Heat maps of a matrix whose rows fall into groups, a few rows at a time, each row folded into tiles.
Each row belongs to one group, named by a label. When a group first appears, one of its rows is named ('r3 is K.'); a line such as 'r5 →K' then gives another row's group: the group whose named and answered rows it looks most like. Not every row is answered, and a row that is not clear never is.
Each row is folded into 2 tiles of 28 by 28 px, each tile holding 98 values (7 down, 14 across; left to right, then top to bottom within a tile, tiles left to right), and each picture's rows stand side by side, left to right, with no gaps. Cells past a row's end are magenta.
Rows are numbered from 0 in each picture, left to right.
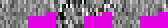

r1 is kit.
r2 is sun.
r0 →sun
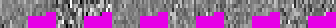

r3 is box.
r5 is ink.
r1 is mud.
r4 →sun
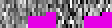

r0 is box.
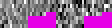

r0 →ink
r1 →kit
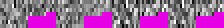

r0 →ink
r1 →sun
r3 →mud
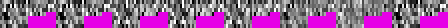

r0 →kit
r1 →kit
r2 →mud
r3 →mud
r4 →mud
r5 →kit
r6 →box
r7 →kit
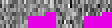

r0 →sun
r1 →ink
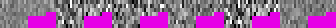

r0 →sun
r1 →mud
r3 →ink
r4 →mud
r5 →ink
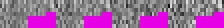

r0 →sun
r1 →sun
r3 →sun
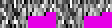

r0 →mud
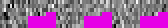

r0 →kit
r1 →sun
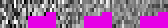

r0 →mud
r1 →sun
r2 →ink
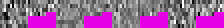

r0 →kit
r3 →mud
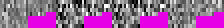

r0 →box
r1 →kit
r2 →kit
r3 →sun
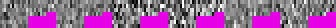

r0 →kit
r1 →ink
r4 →ink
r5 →ink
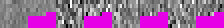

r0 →sun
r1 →mud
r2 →box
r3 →ink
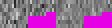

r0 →ink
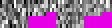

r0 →mud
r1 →sun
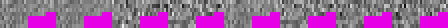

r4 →sun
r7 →kit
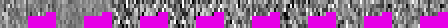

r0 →box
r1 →sun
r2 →mud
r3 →mud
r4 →ink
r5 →kit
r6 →ink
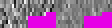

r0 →ink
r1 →box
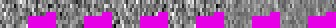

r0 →box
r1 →kit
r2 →ink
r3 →box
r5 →box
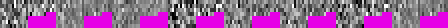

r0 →mud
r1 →box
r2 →sun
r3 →kit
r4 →ink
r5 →ink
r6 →kit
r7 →box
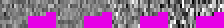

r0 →kit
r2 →box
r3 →mud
